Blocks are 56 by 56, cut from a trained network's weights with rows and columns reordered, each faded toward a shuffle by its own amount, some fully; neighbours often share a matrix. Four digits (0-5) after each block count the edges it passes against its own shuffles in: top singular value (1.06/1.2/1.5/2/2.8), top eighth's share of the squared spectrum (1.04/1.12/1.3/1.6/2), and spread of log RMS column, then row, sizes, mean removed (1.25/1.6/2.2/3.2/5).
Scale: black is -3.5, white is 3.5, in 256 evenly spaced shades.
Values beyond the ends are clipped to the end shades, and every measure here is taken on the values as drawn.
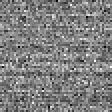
3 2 0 1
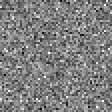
0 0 0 0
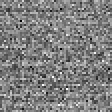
2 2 0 0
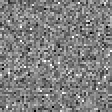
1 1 0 0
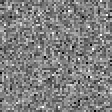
0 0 0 0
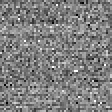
2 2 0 0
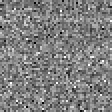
1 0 0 0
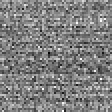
3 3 1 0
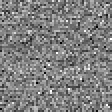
1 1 0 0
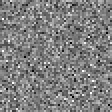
0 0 0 0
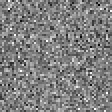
2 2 0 0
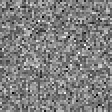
0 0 0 0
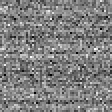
3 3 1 1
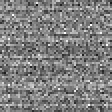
3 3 0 0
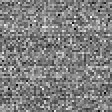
2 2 0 0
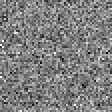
0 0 0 0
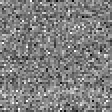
2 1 0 0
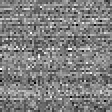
4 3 1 1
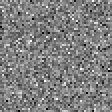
0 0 0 0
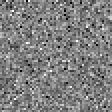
0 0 0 0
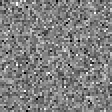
0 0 0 0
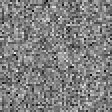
1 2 0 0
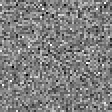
1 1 0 1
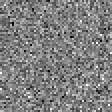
2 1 0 0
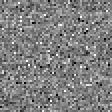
1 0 0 0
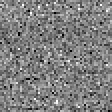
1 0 0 0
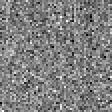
2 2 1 0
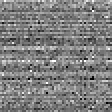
4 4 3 2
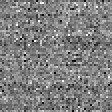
2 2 1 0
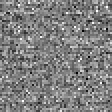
2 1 0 0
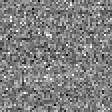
1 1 0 0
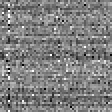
3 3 2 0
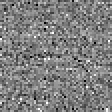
1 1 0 0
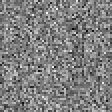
1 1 0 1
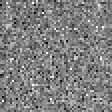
1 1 0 0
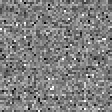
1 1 1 0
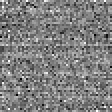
3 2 1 0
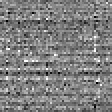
4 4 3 2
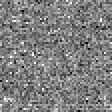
1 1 0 0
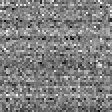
3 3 2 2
